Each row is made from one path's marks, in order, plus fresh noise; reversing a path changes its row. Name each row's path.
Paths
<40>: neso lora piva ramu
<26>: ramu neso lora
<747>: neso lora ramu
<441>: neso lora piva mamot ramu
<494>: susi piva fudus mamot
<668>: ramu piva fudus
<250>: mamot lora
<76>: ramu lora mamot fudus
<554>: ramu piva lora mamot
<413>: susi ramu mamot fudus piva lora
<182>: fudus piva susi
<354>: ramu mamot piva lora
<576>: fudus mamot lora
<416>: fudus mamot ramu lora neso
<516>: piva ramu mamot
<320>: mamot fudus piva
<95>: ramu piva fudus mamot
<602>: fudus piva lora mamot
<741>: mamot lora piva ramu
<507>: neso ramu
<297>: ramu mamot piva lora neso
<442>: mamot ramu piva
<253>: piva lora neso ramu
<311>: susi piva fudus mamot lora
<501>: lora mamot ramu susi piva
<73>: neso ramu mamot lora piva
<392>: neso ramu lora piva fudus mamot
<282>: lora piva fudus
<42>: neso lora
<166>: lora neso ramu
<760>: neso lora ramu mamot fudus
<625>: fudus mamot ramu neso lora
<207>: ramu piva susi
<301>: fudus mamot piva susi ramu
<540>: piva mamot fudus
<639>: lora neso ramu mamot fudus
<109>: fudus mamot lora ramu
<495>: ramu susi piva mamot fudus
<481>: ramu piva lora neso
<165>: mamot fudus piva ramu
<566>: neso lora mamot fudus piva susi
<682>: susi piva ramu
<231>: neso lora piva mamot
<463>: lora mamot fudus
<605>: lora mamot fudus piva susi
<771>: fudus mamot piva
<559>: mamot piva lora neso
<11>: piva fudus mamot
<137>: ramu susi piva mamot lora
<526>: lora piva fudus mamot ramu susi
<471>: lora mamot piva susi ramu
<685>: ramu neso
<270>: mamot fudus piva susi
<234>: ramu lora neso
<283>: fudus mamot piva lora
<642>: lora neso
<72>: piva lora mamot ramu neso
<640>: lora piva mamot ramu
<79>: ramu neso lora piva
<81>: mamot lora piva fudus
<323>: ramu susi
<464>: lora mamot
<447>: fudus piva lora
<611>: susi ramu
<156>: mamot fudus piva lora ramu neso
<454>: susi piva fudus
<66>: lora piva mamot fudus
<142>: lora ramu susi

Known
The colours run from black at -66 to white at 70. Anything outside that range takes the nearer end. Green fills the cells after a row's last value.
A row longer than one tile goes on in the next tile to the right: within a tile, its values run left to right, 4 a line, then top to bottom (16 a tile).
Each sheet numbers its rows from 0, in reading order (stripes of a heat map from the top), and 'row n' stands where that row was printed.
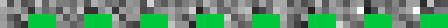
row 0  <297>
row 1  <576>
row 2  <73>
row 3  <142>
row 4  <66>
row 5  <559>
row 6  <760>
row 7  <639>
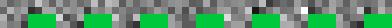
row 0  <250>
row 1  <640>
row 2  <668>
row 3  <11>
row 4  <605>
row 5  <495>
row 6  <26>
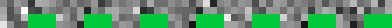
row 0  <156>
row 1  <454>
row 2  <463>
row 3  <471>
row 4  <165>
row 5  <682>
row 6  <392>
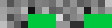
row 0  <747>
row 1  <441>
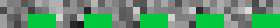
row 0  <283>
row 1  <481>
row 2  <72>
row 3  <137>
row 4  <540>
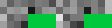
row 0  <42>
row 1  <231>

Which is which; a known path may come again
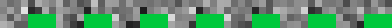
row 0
<109>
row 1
<559>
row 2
<79>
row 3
<137>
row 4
<282>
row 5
<463>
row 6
<685>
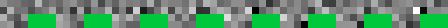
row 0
<771>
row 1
<494>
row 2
<311>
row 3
<576>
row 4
<566>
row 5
<207>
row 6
<323>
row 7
<416>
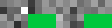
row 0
<625>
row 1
<95>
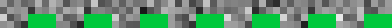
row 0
<640>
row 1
<166>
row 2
<81>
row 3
<297>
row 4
<270>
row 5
<682>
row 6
<165>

